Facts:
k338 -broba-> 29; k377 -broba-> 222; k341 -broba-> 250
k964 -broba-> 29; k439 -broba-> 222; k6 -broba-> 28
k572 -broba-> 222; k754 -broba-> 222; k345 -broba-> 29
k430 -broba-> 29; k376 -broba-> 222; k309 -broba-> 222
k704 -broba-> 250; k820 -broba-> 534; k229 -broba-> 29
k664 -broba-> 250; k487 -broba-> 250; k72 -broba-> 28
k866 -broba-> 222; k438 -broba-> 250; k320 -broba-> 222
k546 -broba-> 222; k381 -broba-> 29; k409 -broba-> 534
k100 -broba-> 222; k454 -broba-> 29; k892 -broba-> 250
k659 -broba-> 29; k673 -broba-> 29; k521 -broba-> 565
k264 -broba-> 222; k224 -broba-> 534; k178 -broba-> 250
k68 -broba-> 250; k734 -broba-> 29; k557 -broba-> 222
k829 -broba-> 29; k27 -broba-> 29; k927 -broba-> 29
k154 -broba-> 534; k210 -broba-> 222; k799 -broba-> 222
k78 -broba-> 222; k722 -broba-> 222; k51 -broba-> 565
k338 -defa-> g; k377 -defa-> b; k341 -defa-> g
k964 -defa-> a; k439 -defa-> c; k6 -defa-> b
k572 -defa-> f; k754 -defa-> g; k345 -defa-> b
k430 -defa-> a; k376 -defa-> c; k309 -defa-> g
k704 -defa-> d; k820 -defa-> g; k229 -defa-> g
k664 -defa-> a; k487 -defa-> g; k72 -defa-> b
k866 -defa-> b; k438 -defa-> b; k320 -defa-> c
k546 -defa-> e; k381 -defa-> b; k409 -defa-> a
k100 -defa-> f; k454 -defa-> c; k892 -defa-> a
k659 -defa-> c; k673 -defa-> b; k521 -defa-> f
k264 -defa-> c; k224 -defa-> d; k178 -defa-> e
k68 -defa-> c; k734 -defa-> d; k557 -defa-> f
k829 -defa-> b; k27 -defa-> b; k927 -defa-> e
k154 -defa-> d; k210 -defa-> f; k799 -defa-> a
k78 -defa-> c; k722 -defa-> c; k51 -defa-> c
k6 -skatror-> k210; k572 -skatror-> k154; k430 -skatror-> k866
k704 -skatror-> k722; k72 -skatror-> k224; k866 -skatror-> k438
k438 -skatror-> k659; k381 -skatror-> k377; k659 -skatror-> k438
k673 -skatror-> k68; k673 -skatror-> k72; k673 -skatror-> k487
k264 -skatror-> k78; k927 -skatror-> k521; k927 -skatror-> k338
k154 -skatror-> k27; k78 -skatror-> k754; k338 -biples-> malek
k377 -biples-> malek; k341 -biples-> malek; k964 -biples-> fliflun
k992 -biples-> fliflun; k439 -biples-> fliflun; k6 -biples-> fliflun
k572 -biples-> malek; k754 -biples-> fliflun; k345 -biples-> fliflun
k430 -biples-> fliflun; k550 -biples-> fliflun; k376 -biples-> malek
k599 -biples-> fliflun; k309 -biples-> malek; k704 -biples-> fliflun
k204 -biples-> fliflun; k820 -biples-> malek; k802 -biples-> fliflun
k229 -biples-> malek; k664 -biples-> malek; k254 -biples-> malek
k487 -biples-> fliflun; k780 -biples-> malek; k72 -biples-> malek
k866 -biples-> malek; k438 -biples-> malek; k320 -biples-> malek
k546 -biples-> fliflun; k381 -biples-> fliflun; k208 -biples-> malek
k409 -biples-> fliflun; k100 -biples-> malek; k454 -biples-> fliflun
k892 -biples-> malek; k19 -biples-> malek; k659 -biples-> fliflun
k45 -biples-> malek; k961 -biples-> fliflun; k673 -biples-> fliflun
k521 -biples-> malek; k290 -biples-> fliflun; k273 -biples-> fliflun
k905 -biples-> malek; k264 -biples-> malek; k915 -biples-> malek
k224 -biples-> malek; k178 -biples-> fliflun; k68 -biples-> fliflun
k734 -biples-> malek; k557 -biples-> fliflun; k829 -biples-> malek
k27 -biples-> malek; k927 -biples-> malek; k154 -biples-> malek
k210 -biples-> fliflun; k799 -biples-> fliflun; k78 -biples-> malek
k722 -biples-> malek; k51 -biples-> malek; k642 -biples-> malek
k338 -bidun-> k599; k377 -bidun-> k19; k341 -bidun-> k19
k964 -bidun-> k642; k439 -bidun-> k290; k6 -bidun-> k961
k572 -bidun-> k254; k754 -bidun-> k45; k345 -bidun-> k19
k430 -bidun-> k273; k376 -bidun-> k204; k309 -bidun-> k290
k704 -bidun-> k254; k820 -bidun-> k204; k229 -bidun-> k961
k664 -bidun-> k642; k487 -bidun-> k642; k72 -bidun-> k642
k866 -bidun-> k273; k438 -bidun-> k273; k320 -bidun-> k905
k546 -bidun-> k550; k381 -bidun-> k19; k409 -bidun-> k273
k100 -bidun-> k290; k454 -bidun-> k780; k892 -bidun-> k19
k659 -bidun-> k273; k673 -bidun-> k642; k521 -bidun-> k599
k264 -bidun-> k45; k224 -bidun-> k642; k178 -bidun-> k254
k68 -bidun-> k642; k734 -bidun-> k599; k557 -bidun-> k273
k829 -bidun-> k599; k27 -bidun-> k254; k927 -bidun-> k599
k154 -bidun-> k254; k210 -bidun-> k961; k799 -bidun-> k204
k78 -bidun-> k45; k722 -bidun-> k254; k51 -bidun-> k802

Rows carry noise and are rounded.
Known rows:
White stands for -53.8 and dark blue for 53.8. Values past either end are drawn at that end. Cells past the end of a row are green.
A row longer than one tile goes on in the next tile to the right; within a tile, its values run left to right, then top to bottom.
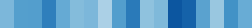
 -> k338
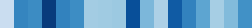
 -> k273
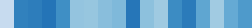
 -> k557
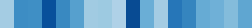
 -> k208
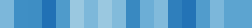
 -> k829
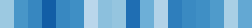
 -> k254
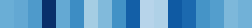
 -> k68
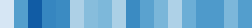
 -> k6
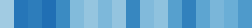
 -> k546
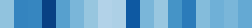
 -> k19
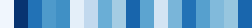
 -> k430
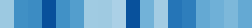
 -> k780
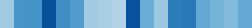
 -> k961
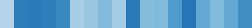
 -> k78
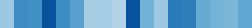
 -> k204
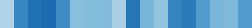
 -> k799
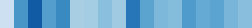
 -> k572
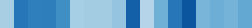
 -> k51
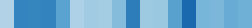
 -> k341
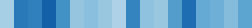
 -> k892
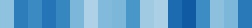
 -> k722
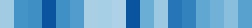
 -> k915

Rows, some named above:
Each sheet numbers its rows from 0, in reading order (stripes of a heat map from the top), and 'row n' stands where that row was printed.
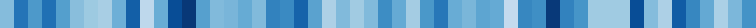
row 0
k521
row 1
k345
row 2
k273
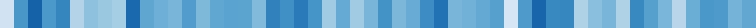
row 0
k264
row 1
k734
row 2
k6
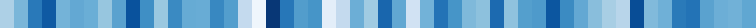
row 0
k673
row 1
k430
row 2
k599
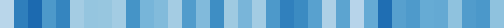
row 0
k704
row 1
k927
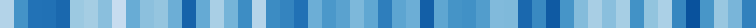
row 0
k438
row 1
k72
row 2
k377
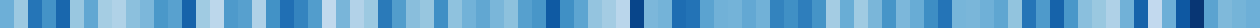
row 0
k659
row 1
k381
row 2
k599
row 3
k734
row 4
k521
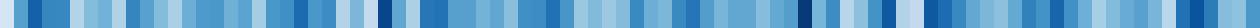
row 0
k6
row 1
k642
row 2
k829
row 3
k487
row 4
k27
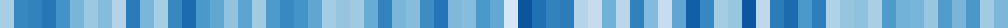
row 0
k664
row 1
k229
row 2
k866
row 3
k704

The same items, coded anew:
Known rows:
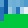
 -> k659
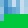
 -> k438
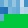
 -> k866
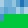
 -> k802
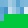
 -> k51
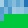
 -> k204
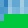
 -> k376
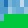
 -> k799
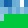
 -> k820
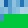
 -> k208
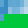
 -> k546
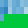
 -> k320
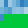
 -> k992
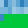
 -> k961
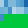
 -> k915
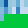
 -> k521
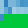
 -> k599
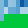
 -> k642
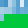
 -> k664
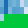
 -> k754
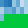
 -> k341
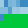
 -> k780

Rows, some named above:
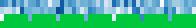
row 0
k487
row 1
k892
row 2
k27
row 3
k438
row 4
k72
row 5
k6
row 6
k51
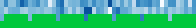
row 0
k642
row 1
k892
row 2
k557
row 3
k430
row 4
k866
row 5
k704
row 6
k664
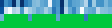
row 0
k673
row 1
k6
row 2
k338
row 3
k254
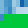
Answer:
k273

